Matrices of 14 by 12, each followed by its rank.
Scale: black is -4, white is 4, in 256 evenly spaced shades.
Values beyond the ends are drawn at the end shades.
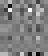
two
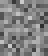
full rank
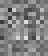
two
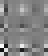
one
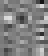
two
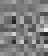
two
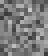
full rank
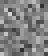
full rank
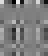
one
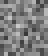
full rank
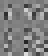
two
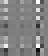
one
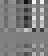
one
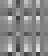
one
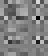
two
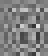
two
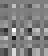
one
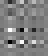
one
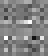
two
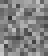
full rank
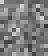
full rank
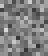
full rank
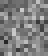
full rank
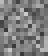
full rank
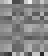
two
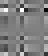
one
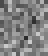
full rank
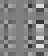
one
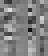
two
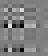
one
